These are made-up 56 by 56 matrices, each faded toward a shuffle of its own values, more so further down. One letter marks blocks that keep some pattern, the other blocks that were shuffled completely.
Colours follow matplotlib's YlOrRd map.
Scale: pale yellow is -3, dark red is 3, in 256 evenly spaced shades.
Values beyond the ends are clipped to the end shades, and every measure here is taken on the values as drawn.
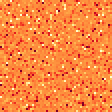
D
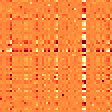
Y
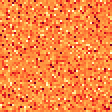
D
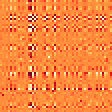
Y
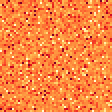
D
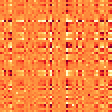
Y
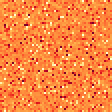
D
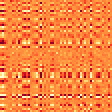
Y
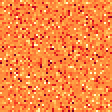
D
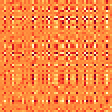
Y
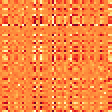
Y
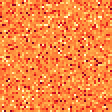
D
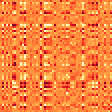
Y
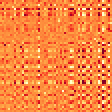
Y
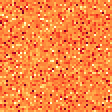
D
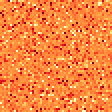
D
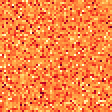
D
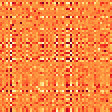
Y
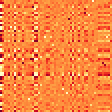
Y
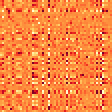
Y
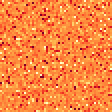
D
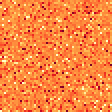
D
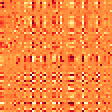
Y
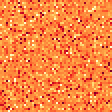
D
